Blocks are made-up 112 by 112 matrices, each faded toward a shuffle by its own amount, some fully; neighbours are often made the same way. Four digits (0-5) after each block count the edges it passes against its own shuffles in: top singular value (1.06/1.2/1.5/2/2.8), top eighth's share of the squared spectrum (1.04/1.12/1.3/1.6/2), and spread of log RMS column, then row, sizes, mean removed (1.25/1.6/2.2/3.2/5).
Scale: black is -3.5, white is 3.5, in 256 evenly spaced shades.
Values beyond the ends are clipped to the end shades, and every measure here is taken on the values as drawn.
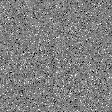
3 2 0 0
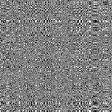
5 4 3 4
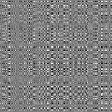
5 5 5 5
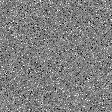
2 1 0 0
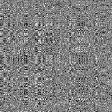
5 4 3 3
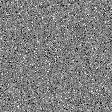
2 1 0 0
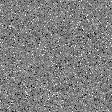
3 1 0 0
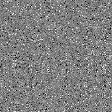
4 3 2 1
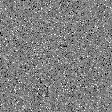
3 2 0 0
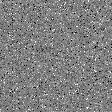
1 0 1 0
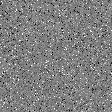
0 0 0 0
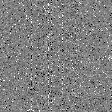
2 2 2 0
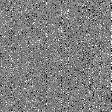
2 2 3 0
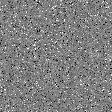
0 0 0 0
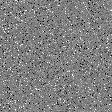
0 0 0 0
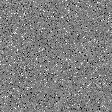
0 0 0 0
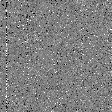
3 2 2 0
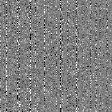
2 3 4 0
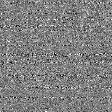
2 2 0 4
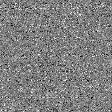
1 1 0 3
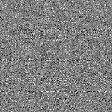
4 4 1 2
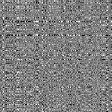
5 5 3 4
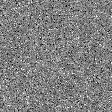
2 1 0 0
